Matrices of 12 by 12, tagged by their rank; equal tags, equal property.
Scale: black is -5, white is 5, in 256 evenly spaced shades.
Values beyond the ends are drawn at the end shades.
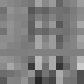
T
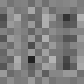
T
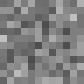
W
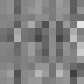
T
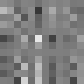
T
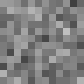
W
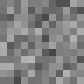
W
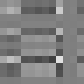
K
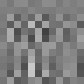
T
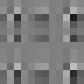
K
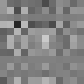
T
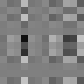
K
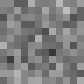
W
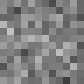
W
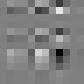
K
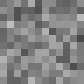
W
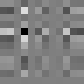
K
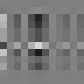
K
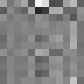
T
